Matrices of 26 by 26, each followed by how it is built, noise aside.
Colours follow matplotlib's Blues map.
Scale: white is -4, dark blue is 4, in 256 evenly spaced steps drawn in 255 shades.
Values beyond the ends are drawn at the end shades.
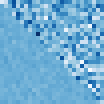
upper triangular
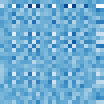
low rank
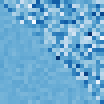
upper triangular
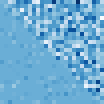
upper triangular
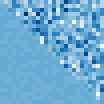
upper triangular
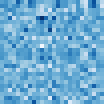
low rank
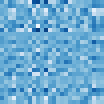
low rank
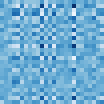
low rank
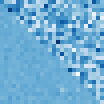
upper triangular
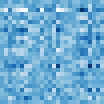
low rank
